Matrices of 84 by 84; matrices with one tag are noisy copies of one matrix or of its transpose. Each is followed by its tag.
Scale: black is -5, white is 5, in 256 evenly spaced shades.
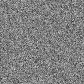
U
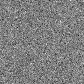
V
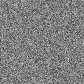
U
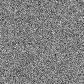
V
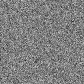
U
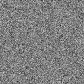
U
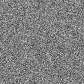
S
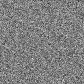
U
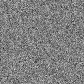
U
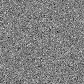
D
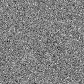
S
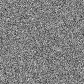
S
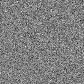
D
